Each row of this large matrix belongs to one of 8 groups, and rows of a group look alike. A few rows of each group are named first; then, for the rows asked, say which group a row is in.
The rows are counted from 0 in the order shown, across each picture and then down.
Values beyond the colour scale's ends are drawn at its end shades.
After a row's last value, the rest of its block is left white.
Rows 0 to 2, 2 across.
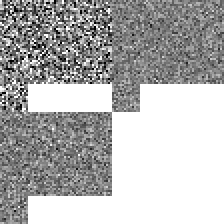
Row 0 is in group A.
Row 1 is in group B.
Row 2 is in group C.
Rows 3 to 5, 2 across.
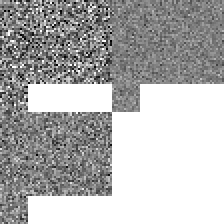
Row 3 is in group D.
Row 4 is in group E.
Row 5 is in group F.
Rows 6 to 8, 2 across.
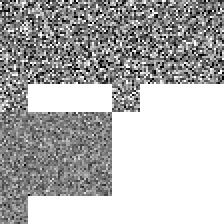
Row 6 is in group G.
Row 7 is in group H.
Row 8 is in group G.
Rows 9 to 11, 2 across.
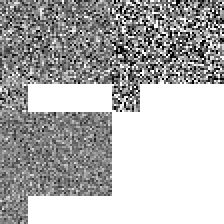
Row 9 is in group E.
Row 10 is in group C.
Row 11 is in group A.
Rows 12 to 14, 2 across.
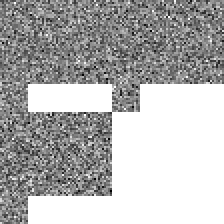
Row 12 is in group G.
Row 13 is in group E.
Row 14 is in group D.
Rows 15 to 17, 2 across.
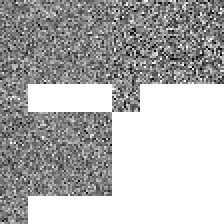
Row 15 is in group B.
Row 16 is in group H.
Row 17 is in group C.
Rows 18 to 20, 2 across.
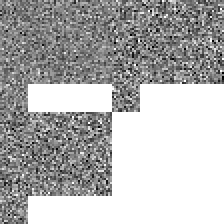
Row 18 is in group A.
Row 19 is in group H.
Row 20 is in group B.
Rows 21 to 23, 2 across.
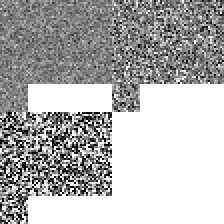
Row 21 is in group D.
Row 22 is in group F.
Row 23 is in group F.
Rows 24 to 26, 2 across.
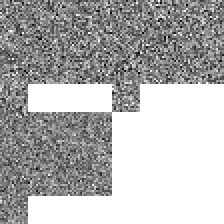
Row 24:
E
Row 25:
B
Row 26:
C
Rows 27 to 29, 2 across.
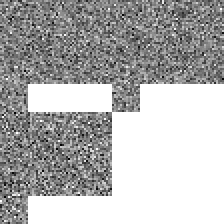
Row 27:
E
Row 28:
D
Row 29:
B
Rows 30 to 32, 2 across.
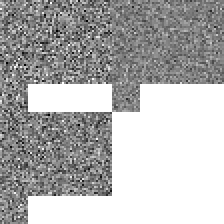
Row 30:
F
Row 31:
C
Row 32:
H
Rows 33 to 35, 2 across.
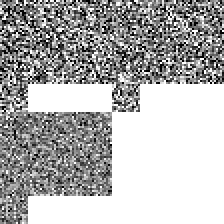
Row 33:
C
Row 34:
E
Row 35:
A
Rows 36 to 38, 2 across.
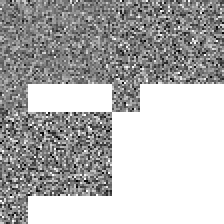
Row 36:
F
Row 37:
D
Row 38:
G
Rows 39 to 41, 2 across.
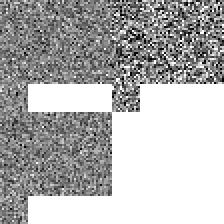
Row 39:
E
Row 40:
D
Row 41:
A
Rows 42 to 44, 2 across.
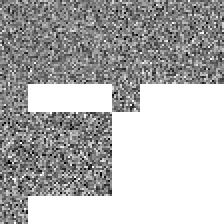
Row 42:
C
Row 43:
A
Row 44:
D
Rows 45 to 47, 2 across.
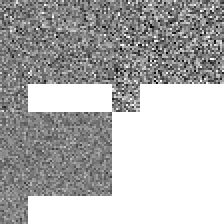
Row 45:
C
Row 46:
B
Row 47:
E
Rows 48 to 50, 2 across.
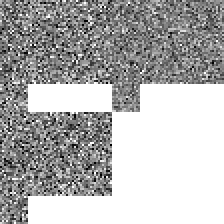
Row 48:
B
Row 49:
C
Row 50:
D
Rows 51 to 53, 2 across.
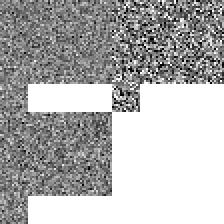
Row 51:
A
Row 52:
E
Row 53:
H
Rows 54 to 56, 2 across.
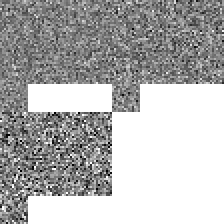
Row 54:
G
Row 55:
E
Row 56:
F
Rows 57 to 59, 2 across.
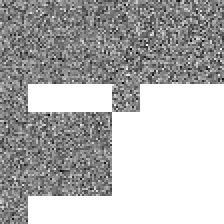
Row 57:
H
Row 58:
G
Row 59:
H
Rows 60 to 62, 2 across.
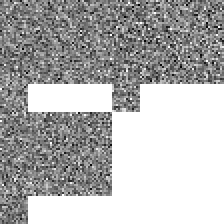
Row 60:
E
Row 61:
C
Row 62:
F
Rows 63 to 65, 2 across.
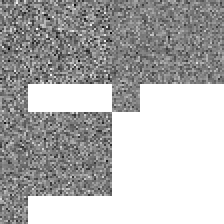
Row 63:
C
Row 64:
G
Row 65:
D
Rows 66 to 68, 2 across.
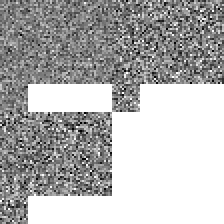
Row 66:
D
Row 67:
B
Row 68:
E
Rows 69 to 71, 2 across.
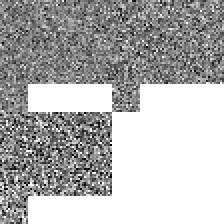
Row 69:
C
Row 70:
B
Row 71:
E
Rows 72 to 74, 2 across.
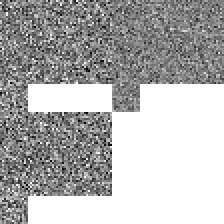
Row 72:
G
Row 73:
C
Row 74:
E
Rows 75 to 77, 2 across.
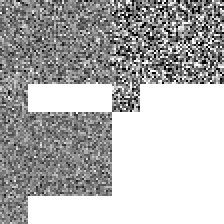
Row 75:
E
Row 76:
A
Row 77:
G
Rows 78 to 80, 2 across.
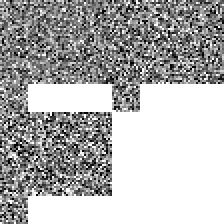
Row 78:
H
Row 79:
C
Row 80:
D
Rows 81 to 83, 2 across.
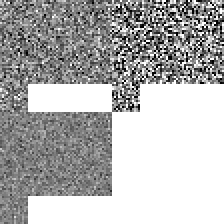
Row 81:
H
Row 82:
A
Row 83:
D
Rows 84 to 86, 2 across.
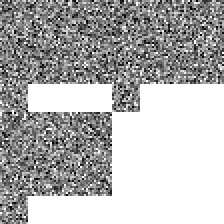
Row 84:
G
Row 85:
F
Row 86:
F
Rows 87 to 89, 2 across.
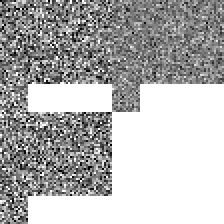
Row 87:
G
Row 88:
A
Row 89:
H
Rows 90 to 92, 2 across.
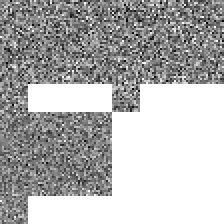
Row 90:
D
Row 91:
A
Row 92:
B
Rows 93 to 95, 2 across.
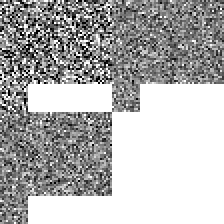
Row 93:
E
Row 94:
H
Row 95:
D
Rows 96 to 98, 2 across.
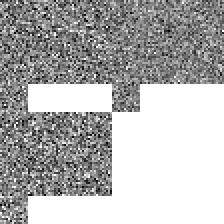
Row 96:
C
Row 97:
F
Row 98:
G
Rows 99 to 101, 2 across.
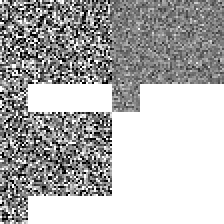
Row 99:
H
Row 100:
G
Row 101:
C
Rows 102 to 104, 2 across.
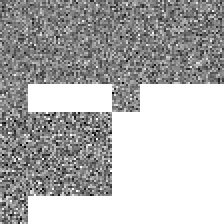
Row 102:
G
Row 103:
G
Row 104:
A
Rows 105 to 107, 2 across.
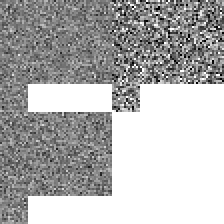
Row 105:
C
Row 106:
C
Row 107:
C
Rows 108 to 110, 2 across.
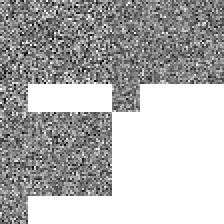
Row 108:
B
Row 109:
C
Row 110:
F
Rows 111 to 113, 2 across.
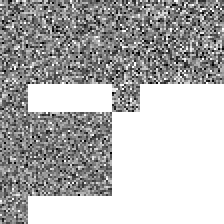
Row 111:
F
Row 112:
B
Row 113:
B
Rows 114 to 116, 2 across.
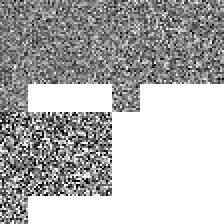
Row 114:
B
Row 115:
G
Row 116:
G
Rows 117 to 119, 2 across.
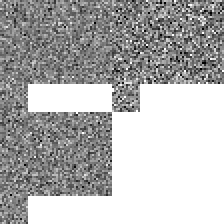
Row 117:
A
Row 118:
B
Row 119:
G
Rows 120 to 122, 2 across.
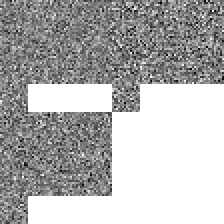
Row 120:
F
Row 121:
H
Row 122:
H
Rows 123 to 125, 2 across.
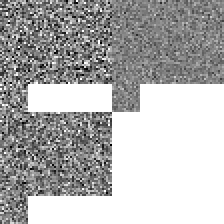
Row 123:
G
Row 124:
A
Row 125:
H
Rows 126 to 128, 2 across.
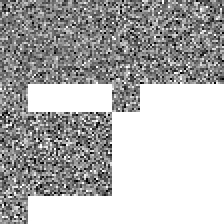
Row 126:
G
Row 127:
D
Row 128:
G
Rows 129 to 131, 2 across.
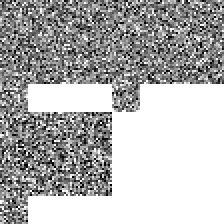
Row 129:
G
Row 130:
G
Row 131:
H
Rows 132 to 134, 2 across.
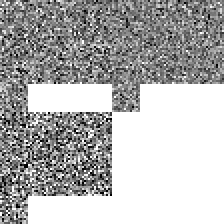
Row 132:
H
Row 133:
A
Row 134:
B
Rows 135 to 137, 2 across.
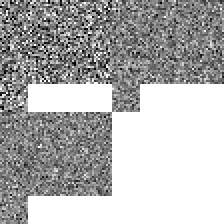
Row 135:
B
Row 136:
H
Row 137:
G
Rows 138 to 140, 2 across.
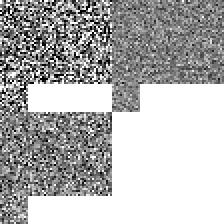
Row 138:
A
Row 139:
G
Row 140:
B
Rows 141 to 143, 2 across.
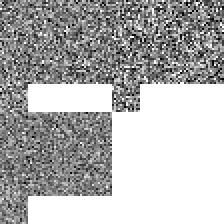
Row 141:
G
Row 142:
D
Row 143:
E
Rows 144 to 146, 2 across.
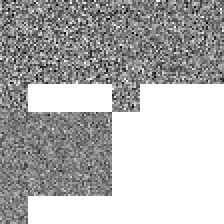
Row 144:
G
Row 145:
A
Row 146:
H
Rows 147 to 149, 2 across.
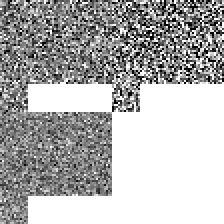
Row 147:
F
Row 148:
E
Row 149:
G
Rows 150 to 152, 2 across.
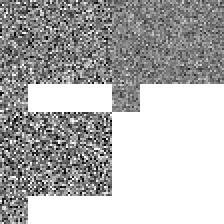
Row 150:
D
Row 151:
G
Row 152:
C
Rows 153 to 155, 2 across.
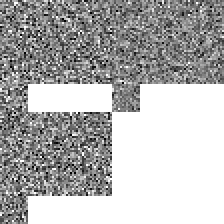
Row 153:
E
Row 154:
D
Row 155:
F
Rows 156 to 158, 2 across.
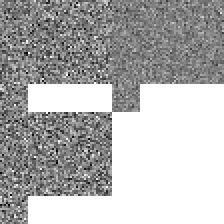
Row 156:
B
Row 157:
A
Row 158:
G
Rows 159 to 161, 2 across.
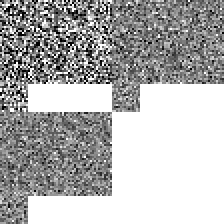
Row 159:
C
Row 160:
C
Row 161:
E
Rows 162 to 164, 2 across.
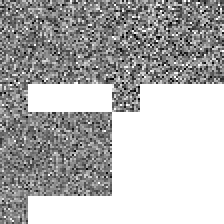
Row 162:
G
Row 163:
D
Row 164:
E
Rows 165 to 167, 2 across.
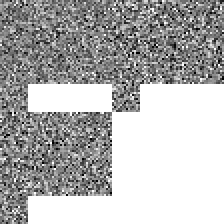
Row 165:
C
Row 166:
H
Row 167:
F
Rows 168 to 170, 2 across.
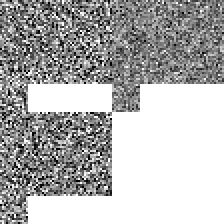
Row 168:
E
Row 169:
D
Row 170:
G
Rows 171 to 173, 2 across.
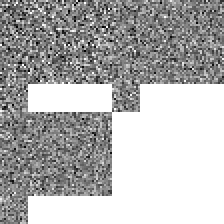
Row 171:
C
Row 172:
H
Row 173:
A
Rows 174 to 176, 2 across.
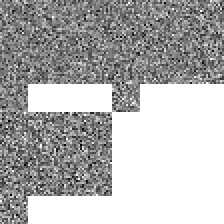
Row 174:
C
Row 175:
B
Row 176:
G
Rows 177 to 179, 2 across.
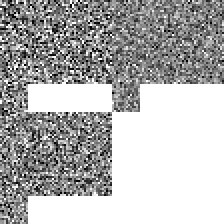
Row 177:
F
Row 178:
F
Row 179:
G
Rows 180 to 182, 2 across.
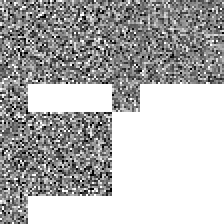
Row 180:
H
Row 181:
C
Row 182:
H
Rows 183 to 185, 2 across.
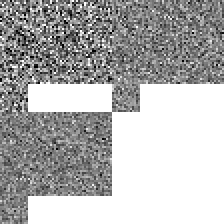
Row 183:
D
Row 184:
E
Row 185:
C
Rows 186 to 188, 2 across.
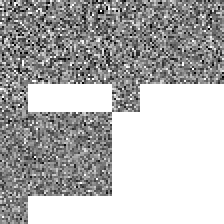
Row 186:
H
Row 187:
H
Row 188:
G
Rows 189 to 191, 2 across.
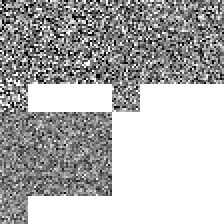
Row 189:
G
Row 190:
C
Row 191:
G
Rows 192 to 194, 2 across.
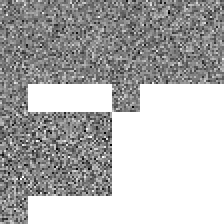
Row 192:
F
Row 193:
B
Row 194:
C
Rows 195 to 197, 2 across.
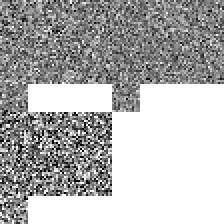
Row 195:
F
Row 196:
C
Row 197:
G
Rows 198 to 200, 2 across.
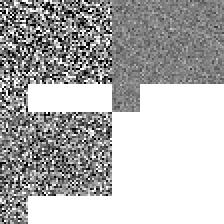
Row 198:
E
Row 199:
C
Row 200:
B
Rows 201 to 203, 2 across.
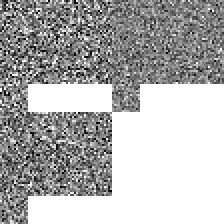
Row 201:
G
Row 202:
G
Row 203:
C
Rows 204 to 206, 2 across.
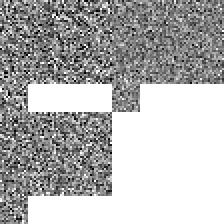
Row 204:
E
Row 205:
E
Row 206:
A
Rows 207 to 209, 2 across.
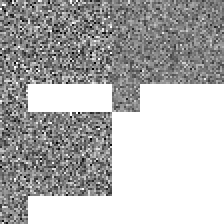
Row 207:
F
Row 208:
C
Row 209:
F
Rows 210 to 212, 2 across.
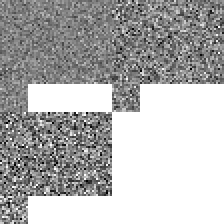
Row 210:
B
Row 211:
C
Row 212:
G
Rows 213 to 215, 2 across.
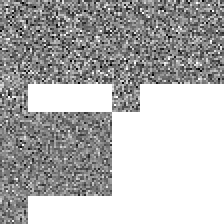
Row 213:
E
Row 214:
G
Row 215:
E
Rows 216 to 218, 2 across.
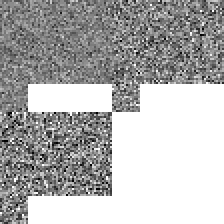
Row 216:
D
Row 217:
B
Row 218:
F
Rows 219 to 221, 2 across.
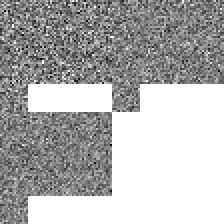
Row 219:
D
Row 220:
F
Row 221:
D
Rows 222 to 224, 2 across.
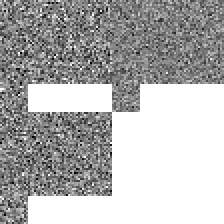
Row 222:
H
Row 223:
B
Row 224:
E
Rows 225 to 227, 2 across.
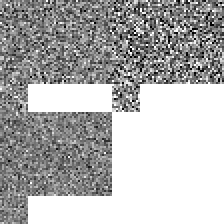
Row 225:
A
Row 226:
G
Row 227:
C
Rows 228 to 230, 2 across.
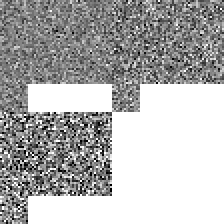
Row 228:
F
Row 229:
B
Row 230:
H
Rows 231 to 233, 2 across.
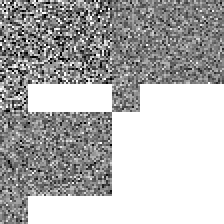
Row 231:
H
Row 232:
G
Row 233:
D
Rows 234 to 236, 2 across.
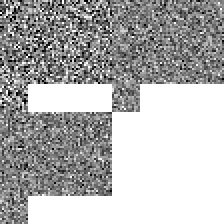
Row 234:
E
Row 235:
E
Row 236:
H
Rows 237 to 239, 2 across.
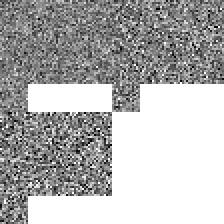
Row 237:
G
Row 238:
C
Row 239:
F
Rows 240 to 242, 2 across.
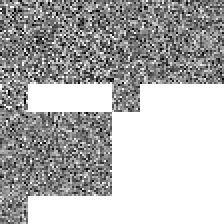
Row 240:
E
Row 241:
D
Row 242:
E
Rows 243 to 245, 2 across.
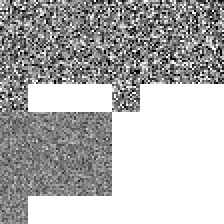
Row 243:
H
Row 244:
H
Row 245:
C
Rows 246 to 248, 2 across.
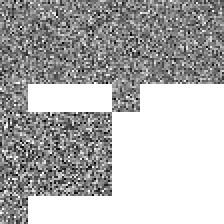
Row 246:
B
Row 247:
H
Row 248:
D
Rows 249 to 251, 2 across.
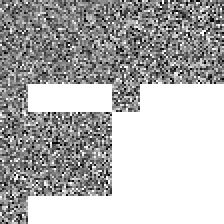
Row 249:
C
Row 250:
D
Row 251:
F
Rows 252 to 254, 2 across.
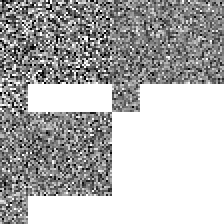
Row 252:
G
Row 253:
G
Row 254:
B
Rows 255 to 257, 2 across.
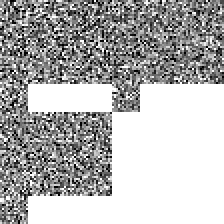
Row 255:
H
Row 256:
H
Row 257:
A
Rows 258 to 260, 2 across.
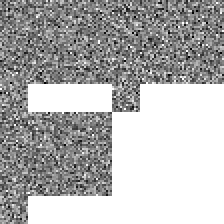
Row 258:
G
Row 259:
A
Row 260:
G
